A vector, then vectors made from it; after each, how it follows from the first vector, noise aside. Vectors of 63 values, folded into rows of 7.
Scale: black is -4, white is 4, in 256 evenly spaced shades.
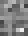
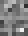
copied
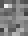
reversed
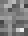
copied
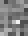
wrapped around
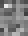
reversed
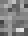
copied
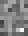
copied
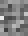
wrapped around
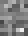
copied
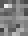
reversed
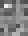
reversed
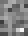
copied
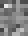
reversed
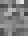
wrapped around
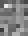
reversed
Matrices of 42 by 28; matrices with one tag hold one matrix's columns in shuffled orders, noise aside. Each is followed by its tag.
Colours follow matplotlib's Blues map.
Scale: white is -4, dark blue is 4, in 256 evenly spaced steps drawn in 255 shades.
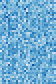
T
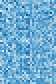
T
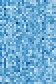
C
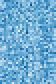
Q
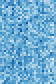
C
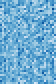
C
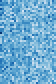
C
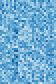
Q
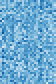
Q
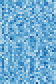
C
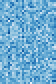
Q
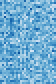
T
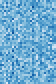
Q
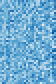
Q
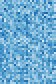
T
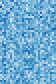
T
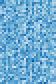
C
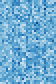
C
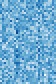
Q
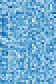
T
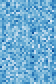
Q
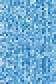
C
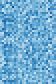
T
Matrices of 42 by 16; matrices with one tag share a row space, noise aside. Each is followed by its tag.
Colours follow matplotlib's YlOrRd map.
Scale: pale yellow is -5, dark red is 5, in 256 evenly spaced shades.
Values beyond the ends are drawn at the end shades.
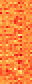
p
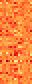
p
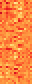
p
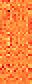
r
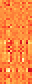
r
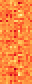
p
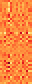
r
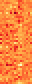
p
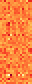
r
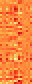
p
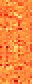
p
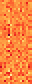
r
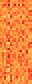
r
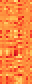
p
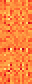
r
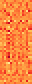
r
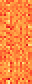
r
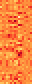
p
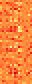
p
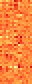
p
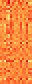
r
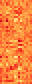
p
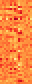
p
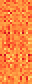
r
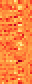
p
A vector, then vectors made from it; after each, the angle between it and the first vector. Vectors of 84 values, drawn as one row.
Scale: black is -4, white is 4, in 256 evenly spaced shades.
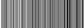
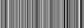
partly aligned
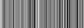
partly aligned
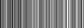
nearly opposite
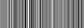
orthogonal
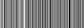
partly aligned
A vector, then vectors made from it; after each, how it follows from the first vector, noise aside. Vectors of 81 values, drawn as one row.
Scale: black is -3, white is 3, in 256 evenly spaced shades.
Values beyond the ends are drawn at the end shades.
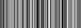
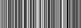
negated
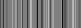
partly zeroed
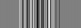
partly zeroed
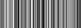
reversed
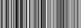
wrapped around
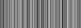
shrunk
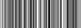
negated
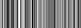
wrapped around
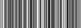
negated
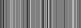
partly zeroed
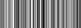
reversed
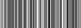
negated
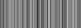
shrunk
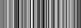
reversed
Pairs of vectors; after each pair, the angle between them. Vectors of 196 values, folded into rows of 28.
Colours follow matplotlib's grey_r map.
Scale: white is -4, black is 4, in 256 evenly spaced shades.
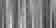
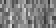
partly aligned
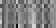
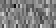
orthogonal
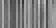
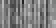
nearly parallel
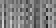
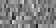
orthogonal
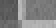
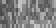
partly aligned
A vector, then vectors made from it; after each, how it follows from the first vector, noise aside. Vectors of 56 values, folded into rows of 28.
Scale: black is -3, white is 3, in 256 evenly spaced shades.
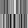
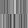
shrunk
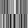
copied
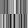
copied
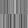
shrunk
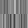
shrunk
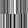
copied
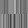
shrunk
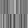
shrunk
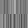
shrunk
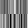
copied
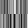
copied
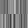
shrunk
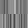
shrunk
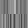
shrunk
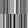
copied
